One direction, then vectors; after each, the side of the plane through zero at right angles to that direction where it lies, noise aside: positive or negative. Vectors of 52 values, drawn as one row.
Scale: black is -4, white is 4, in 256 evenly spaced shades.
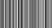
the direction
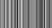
negative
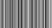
positive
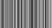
positive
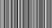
negative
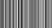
positive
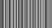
positive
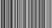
negative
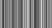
positive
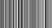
positive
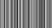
negative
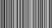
negative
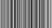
negative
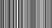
positive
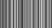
positive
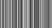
positive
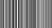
positive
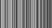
negative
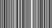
negative
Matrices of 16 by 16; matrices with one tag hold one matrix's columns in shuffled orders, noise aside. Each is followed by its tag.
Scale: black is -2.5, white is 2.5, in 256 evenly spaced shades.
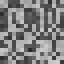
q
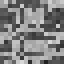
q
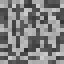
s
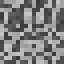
q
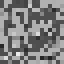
s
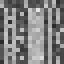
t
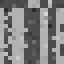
t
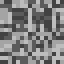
q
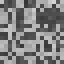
q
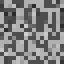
q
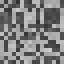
q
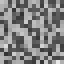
s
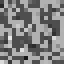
s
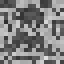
s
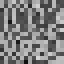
q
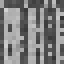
t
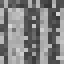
t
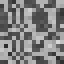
q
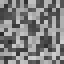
s
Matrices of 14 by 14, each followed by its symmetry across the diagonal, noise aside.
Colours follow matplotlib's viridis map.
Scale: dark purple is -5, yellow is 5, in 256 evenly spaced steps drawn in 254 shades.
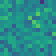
neither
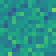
symmetric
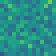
neither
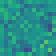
symmetric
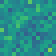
symmetric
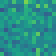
neither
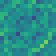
symmetric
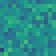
neither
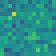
neither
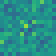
symmetric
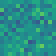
neither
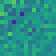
symmetric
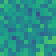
symmetric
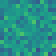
symmetric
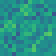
symmetric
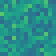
neither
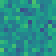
neither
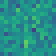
neither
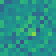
symmetric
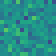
neither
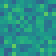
symmetric
